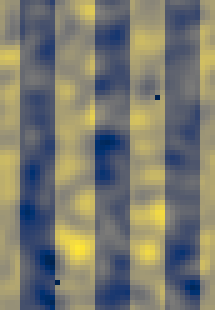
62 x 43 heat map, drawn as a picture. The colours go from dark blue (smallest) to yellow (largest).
Stripes: upright, repeating 3 times. Slope: none. Lone odd cells: 2, each lower than its neighbours.
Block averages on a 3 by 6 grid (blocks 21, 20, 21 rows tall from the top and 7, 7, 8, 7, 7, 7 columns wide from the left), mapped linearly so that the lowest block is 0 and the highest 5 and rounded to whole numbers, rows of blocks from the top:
4 1 3 2 3 3 / 3 2 3 2 4 2 / 2 0 5 2 4 2
